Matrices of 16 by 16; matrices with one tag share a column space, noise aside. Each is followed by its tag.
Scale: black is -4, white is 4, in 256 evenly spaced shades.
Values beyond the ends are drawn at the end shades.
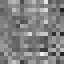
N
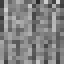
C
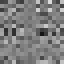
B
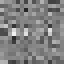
B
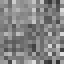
N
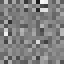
B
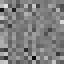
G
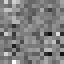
N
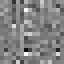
N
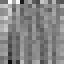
C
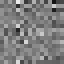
B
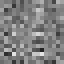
N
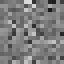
B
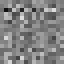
G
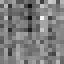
C
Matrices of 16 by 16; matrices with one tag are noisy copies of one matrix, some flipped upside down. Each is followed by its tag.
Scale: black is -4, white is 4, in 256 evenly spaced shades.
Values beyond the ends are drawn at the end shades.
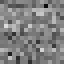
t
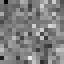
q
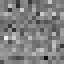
t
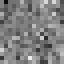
q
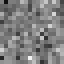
q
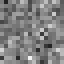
q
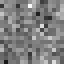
q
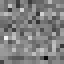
t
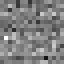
t
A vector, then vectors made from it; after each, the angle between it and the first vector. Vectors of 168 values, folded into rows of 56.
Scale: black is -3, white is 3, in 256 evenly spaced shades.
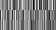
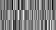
partly opposed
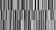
nearly opposite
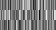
orthogonal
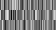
partly opposed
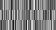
partly opposed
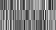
partly opposed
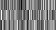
orthogonal
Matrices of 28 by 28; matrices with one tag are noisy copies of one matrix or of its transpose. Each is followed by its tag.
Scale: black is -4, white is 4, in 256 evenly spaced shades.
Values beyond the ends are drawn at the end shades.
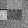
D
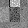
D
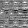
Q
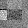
D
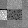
D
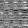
Q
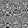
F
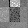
D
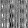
Q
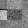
D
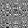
F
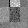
D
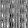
Q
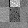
D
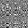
F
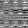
Q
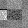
D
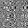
F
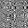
F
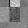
D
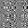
F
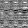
Q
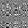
F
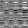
Q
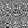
F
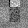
D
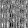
Q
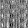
Q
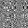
F
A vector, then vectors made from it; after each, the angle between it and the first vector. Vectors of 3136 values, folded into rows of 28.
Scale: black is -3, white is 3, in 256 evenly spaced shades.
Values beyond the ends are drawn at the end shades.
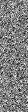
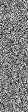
partly aligned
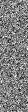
nearly parallel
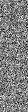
partly opposed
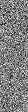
partly aligned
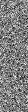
nearly parallel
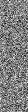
partly aligned
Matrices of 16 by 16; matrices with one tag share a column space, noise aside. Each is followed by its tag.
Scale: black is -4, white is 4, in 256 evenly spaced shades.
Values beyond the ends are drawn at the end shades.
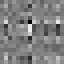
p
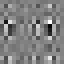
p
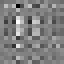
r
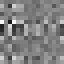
p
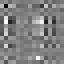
r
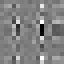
p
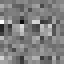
p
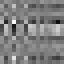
p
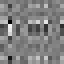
p
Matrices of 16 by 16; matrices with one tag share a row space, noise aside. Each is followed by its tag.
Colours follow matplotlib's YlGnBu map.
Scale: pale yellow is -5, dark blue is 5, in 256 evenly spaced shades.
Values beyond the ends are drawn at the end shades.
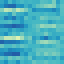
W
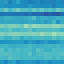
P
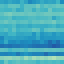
P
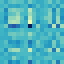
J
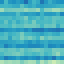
P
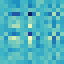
J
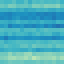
P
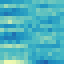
W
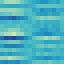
W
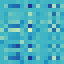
J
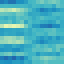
W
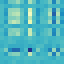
J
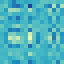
J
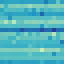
P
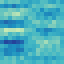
W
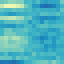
W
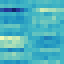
W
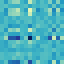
J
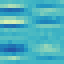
W
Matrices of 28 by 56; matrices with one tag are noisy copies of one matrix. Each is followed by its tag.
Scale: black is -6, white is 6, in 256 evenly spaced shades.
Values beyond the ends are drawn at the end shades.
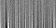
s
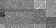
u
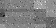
u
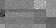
u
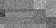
u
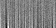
s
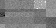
u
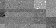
u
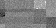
u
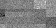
u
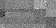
u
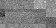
u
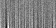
s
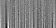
s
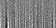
s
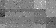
u
